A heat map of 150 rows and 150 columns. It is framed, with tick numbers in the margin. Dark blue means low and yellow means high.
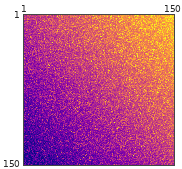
The texture is fine-grained noise. There are no regular stripes. The field climbs toward the top right. The histogram is bell-shaped. The ninth with the lowest average is the bottom left. The ninth with the highest average is the top right.
